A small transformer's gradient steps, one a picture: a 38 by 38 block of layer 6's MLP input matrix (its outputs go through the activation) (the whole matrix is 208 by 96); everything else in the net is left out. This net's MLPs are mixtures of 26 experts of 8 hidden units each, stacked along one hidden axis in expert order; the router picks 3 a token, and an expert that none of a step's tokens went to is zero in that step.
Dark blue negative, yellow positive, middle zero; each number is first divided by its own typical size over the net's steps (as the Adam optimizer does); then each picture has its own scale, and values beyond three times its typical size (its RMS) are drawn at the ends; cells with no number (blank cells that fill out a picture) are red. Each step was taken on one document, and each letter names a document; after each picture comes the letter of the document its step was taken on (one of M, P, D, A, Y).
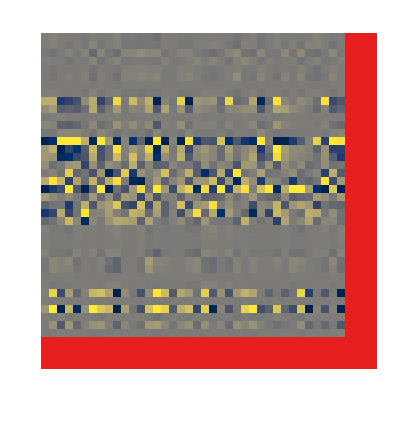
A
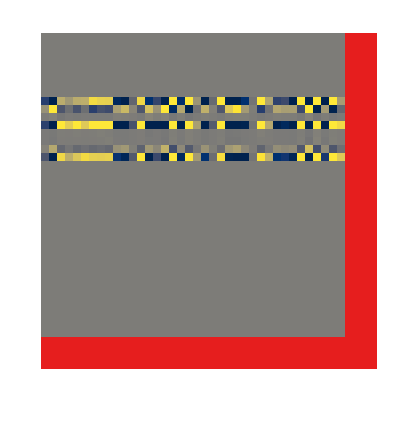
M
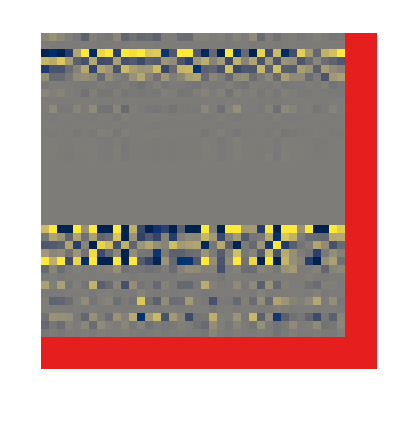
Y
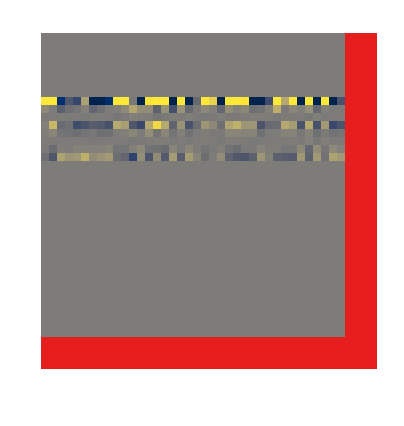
M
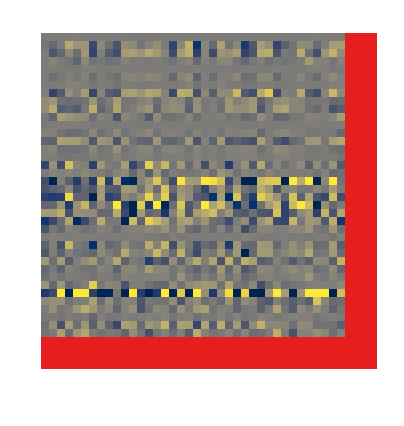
A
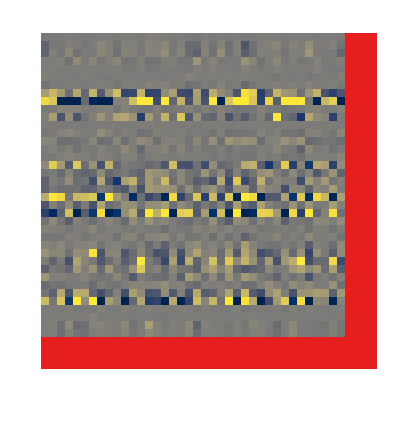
A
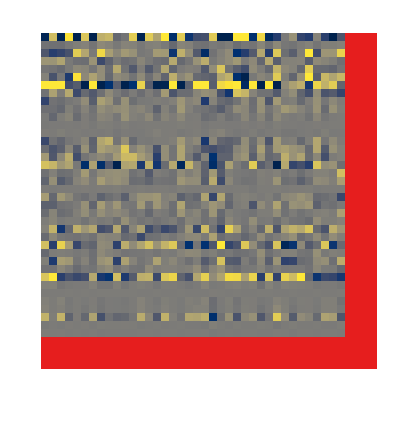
Y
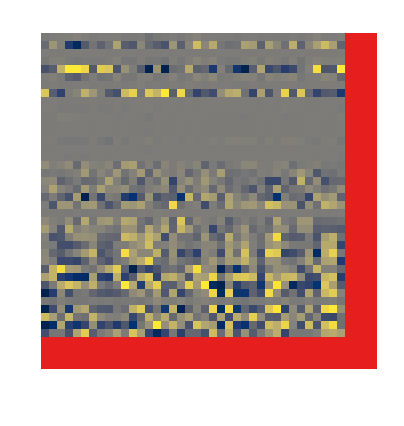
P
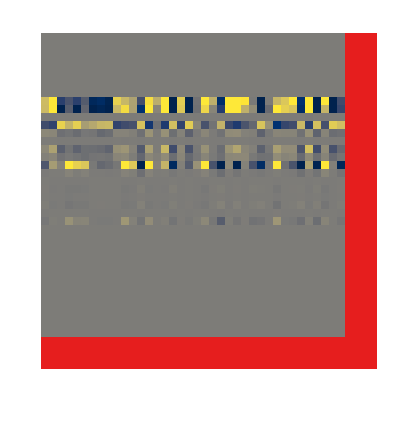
M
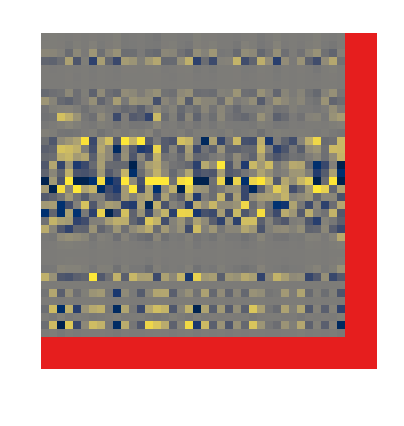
A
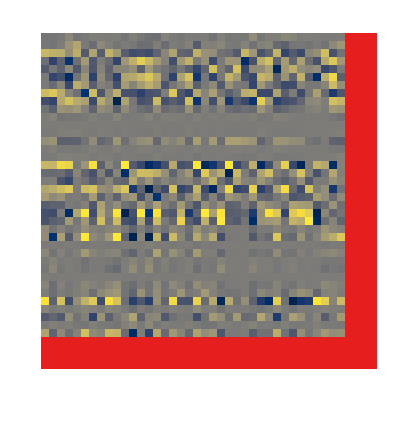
A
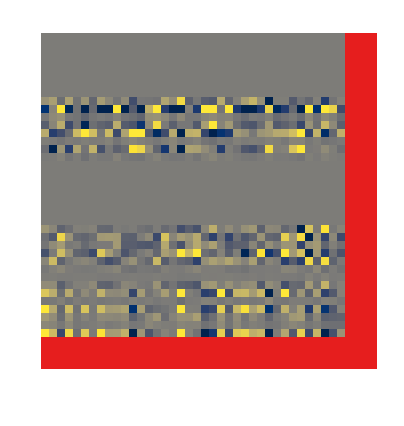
P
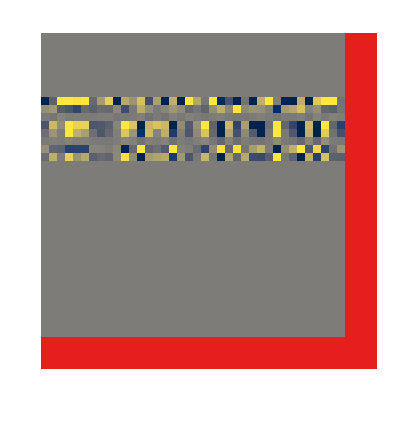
M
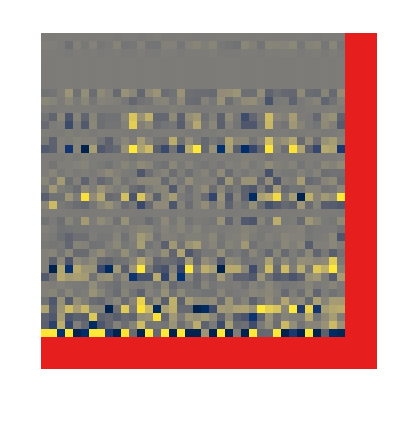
P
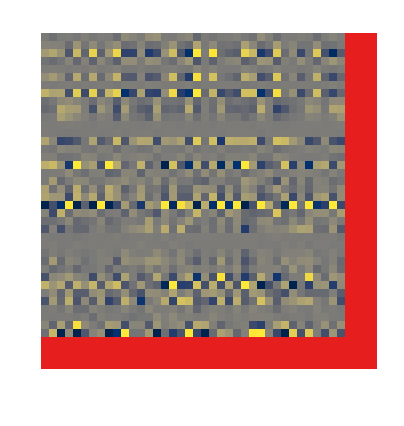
A
